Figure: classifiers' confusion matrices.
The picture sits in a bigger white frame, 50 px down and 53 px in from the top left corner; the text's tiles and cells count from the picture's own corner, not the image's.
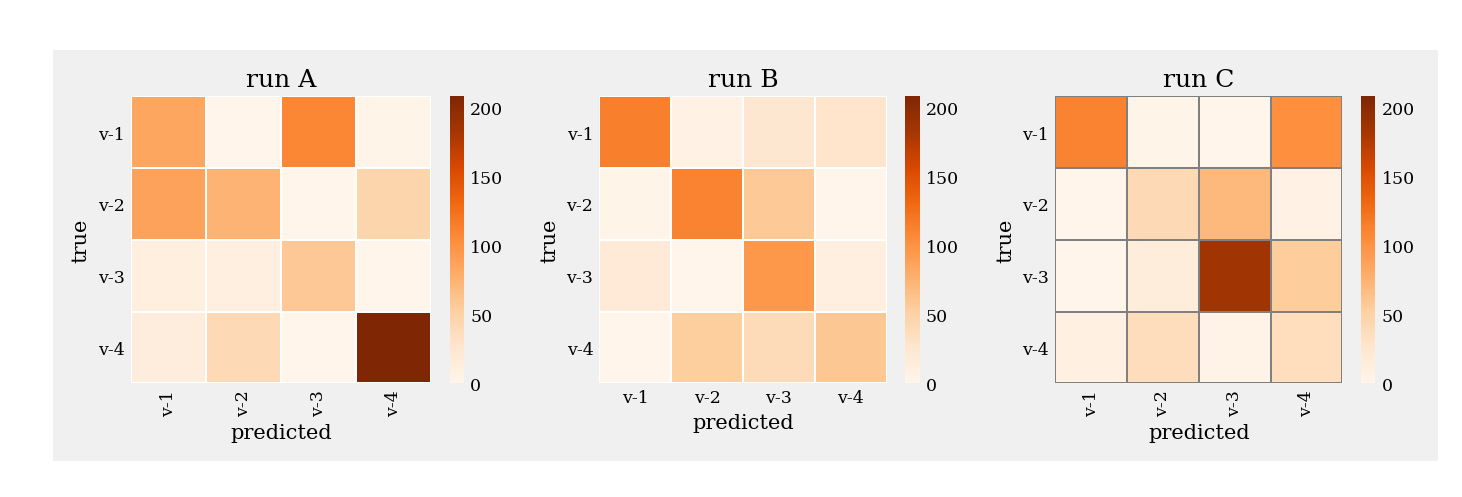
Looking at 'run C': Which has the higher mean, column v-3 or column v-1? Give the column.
v-3
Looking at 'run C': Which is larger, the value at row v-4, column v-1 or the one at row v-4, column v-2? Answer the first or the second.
the second
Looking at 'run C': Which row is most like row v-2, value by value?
v-4
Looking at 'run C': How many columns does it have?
4
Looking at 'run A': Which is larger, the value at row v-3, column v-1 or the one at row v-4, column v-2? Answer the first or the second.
the second
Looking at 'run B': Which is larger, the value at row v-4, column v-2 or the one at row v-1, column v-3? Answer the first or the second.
the first
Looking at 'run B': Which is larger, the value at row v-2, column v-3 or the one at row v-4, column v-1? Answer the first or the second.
the first
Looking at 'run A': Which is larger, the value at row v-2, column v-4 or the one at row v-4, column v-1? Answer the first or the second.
the first
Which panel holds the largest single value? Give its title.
run A
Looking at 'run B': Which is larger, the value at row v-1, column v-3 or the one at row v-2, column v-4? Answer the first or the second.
the first
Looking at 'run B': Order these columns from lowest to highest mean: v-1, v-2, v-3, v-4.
v-4, v-1, v-2, v-3
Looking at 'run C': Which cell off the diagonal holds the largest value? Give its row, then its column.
v-1, v-4
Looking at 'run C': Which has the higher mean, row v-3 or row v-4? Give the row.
v-3
